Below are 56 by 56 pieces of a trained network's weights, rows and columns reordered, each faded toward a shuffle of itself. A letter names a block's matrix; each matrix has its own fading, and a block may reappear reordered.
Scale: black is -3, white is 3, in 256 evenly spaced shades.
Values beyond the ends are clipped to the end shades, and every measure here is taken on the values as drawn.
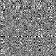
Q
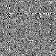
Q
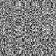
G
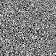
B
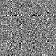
Q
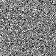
B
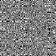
Q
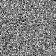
B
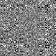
Q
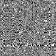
Q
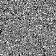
B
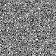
B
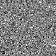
B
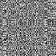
G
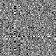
Q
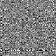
Q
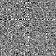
Q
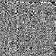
Q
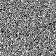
B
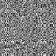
G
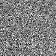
B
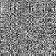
G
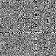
Q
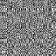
G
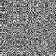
G
